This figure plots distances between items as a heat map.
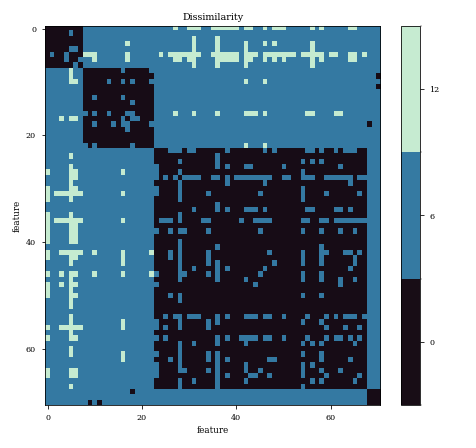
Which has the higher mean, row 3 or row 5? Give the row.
5
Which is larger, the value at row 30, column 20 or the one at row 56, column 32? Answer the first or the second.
the first
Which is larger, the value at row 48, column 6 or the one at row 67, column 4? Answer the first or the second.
the first
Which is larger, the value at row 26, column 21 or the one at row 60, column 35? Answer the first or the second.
the first
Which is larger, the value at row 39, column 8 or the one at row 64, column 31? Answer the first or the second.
the first
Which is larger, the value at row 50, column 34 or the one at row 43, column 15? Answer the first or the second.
the second
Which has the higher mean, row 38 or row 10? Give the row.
10
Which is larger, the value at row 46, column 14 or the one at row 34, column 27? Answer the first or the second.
the first
